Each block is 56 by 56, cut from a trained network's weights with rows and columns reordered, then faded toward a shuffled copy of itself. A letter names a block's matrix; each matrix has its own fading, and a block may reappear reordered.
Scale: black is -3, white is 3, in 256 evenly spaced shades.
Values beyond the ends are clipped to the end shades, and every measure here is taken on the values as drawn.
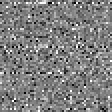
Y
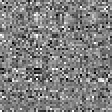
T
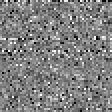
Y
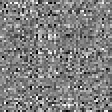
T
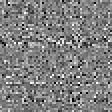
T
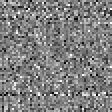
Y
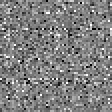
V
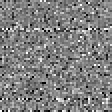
Y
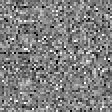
V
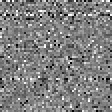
Y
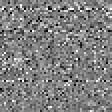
Y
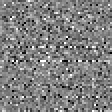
Y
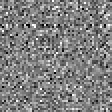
Y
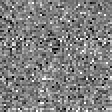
V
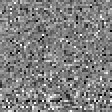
V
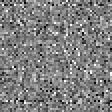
V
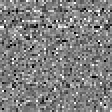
V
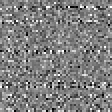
T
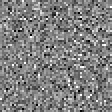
V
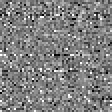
V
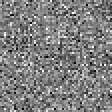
V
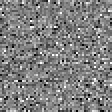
V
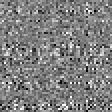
T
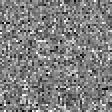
V
